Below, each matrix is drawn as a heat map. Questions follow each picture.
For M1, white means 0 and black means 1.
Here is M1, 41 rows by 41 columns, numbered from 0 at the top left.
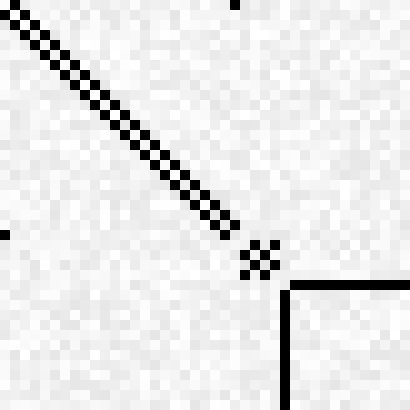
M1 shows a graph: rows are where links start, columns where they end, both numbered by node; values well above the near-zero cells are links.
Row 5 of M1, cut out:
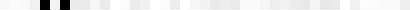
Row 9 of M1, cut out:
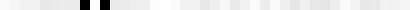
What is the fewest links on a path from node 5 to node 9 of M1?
4
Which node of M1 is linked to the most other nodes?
node 28
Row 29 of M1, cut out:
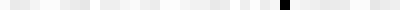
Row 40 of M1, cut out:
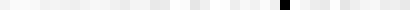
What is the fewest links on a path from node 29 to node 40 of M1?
2
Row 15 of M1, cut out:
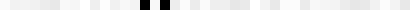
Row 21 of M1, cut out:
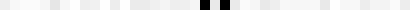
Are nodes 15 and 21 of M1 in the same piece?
yes
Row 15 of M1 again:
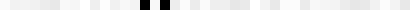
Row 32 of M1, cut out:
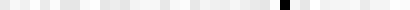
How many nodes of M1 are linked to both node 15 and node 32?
0
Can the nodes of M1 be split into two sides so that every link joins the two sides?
yes
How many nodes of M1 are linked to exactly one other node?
12
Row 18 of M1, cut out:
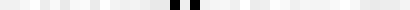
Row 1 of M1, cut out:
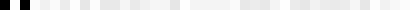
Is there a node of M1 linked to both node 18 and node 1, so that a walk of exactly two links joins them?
no
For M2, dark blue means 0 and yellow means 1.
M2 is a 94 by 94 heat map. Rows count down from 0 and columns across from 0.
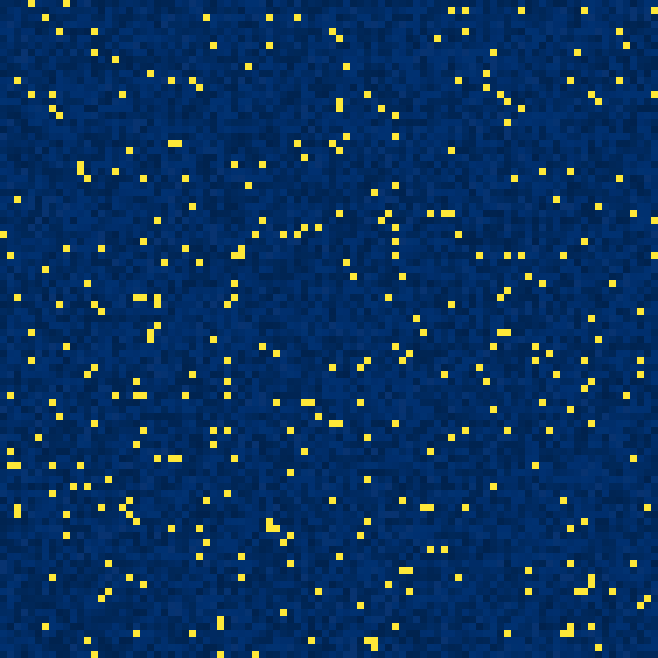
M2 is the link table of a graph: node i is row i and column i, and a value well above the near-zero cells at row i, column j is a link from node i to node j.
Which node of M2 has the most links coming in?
node 56
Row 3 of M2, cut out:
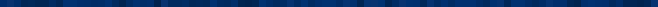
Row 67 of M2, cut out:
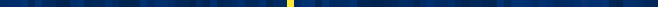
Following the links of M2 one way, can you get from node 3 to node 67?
no
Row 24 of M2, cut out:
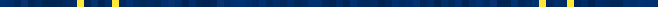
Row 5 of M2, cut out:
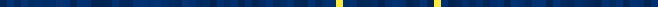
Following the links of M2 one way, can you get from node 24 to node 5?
no
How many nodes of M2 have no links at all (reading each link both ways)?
1
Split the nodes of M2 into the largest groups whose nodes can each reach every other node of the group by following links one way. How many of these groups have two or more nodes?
2
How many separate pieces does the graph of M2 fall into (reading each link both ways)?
2
